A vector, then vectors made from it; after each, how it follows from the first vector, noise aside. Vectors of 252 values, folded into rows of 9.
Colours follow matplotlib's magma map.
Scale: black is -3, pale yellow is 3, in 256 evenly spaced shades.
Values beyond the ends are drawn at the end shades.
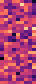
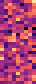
negated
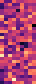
reversed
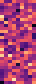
reversed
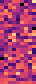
sign-scrambled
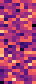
reversed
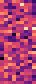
copied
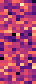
copied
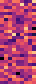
sign-scrambled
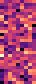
reversed
